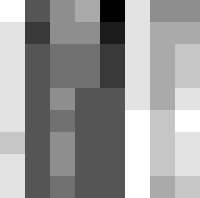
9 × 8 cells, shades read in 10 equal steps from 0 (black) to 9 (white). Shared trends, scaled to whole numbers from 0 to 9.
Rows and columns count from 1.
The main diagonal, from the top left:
9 2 4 4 3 9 7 8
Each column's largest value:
9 3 5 6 3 9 7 9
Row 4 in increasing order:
2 3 4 4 6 7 8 8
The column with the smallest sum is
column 5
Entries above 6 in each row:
2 2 3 3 3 4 4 4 3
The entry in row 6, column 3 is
4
